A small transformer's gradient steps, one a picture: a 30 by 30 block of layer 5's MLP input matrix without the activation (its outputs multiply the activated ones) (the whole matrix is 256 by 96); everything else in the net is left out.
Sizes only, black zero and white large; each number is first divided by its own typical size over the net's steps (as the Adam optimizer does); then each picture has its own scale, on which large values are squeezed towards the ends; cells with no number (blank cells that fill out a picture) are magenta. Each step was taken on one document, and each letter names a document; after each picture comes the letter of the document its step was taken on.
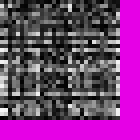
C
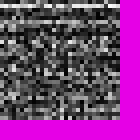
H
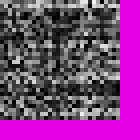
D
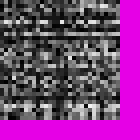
D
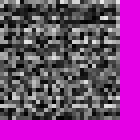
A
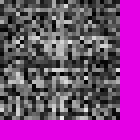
H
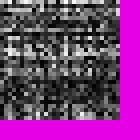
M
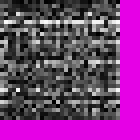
C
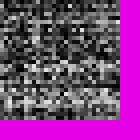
A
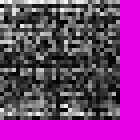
M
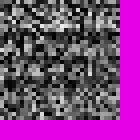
A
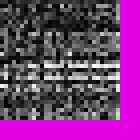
C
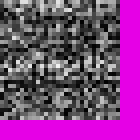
H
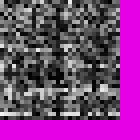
A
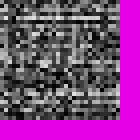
H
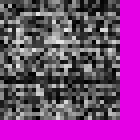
H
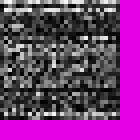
M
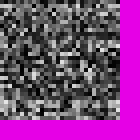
A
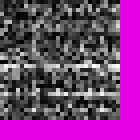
C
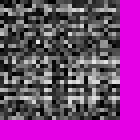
D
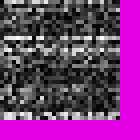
M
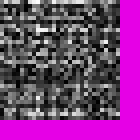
M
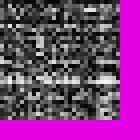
A
